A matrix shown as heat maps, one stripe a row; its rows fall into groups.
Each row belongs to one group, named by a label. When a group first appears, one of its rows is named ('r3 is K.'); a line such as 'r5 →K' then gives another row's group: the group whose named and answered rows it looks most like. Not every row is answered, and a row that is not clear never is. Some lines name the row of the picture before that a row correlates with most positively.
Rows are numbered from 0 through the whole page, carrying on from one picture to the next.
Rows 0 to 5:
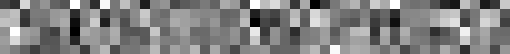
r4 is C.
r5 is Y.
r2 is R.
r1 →R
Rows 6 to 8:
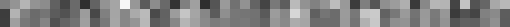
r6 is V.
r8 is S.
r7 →S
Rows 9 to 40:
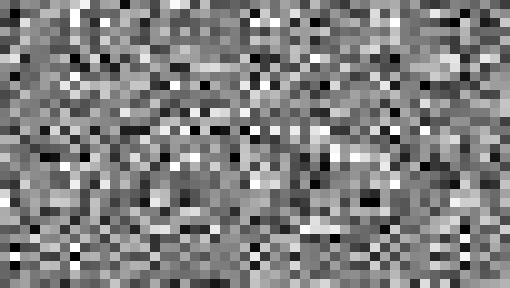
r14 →S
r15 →R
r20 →V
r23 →V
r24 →R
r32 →Y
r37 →C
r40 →V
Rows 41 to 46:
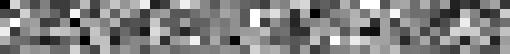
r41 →S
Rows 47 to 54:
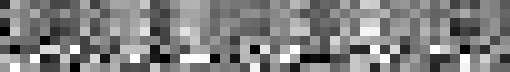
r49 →S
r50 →S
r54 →C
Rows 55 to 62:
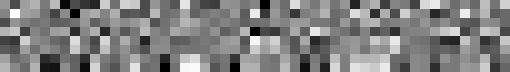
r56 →C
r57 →S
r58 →R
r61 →Y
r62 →Y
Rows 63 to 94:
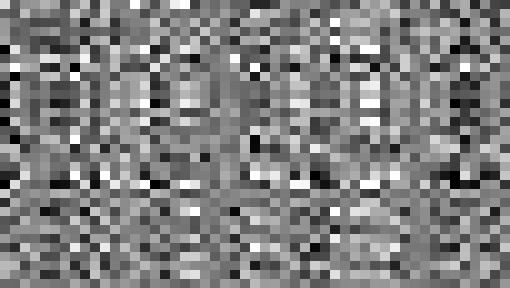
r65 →Y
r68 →S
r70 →C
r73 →S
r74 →S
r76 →S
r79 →R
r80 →V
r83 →S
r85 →S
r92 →R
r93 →Y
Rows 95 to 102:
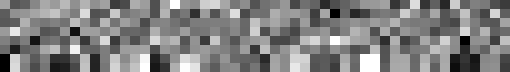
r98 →C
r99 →Y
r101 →S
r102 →S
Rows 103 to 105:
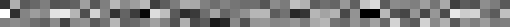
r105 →V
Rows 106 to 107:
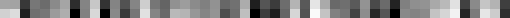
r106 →R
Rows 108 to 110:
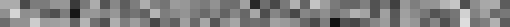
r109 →C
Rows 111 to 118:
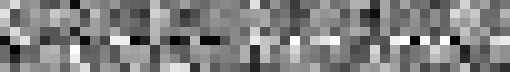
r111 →C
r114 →C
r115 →V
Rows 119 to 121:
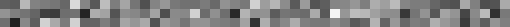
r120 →Y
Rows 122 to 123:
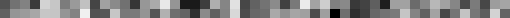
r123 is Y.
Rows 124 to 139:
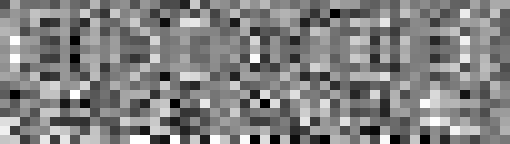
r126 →Y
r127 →R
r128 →C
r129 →C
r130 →C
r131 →R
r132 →Y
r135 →V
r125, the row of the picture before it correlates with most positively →123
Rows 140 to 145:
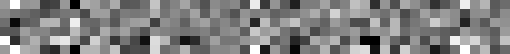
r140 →C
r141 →Y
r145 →C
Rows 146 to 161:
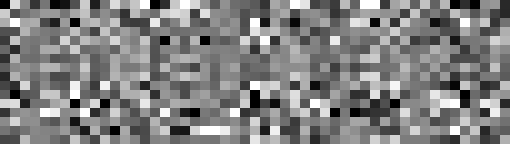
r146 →S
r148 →C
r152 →S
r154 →S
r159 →C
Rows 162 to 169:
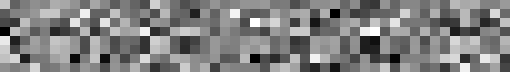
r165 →S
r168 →R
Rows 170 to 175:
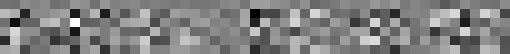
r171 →R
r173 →C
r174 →S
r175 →R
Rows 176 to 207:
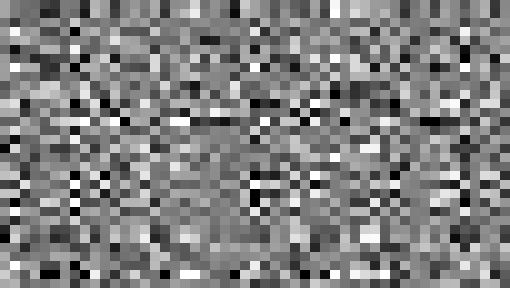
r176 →Y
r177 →Y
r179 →C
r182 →Y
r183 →C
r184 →Y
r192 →S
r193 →Y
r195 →R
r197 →R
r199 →C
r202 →S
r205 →C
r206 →Y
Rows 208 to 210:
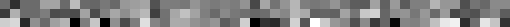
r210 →R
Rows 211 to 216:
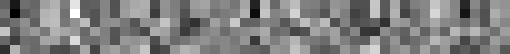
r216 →S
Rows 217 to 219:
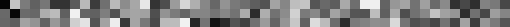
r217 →S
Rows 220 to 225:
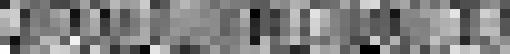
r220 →S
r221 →R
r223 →R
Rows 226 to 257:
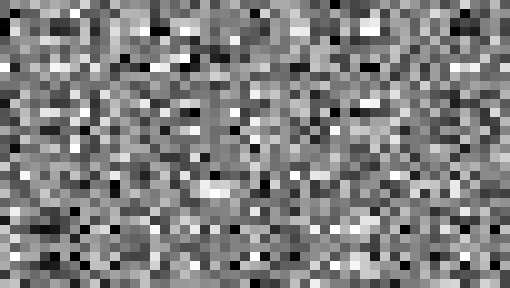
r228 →S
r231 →V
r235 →V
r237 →S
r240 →Y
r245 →V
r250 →S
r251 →Y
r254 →C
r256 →S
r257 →R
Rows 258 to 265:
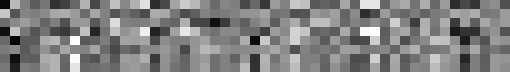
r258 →S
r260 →V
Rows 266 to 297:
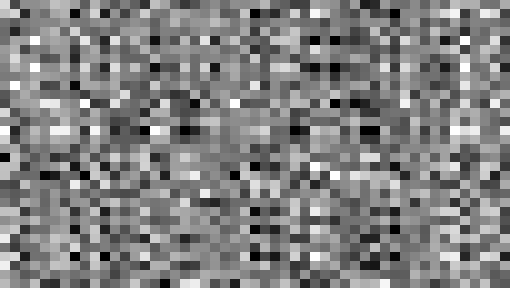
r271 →R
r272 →C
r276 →V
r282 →R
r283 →S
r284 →R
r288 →V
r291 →R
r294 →R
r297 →Y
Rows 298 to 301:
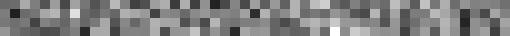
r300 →Y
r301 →Y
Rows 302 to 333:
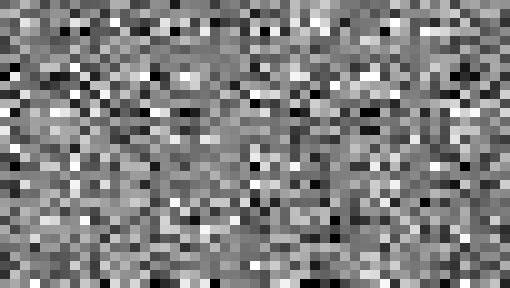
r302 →V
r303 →R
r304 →V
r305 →V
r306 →S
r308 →R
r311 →Y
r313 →R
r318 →C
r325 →V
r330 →S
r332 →S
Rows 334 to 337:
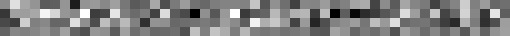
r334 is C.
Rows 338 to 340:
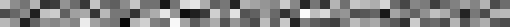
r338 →Y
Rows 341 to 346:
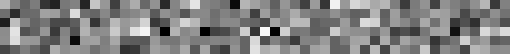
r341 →Y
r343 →S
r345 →C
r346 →V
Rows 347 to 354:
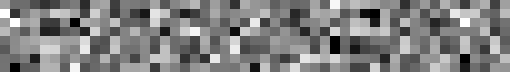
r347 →Y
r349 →C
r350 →Y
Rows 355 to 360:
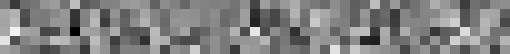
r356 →R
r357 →R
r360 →Y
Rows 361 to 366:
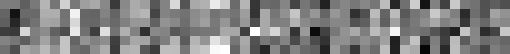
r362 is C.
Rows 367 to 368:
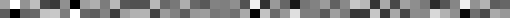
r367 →C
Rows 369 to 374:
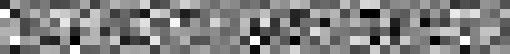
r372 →R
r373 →C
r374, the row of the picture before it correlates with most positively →368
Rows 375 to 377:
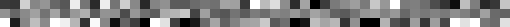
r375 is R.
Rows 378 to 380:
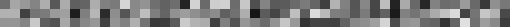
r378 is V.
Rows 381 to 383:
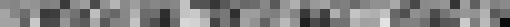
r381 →V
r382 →Y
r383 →Y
